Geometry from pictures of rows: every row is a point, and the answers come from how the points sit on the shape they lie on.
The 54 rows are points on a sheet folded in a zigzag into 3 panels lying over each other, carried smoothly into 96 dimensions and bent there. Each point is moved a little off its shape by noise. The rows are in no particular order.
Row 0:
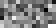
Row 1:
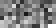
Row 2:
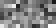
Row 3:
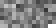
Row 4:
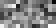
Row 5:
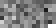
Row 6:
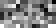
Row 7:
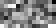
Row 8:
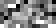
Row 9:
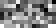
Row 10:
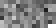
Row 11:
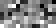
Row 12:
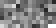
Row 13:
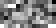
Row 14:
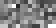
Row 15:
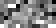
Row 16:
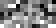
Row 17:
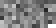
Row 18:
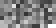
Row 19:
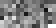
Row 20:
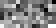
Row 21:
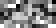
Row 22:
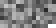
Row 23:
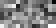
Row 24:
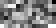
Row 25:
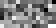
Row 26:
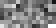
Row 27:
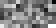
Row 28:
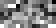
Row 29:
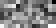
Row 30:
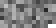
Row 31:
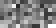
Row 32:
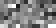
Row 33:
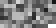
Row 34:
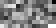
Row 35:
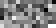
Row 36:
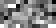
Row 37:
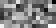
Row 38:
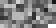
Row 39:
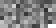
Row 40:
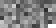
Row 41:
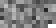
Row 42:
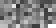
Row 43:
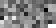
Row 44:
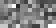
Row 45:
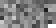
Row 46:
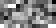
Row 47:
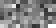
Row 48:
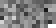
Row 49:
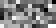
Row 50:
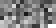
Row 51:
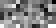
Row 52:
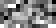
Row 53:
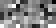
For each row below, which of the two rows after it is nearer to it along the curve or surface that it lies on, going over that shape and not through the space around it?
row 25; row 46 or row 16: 16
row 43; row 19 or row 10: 19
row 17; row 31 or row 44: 31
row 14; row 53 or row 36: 36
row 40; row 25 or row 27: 27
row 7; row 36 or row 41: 36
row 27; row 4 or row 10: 4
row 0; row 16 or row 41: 16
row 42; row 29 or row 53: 29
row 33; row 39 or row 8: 8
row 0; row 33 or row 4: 4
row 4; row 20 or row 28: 28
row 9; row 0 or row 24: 0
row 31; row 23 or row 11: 23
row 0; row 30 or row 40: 40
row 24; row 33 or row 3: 33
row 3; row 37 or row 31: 37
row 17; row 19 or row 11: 19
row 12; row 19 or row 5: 5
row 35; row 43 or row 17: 43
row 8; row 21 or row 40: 21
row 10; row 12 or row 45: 45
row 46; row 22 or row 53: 22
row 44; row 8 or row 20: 8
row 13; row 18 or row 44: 44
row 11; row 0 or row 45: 0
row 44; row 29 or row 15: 15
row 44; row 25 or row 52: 52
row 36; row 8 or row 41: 8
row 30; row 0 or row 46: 46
